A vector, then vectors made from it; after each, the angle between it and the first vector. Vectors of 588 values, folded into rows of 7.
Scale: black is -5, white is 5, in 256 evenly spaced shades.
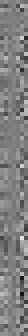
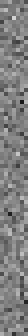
partly aligned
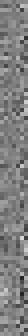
nearly parallel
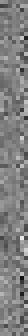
nearly parallel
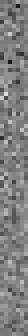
orthogonal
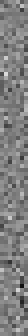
partly aligned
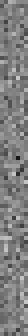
partly opposed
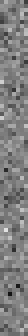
orthogonal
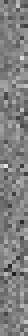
partly opposed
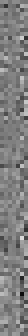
nearly parallel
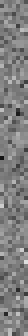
orthogonal
